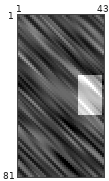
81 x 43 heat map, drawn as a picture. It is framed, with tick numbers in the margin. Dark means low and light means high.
Ninth with the highest average: middle right. Histogram: skewed, a long tail of high values. Calmest part: centre. Odd patch: higher, in the middle right. Average level on the scale: 30%.
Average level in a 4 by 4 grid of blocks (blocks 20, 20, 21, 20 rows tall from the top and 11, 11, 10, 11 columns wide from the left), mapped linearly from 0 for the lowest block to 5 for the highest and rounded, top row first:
2111 | 0124 | 1015 | 1100
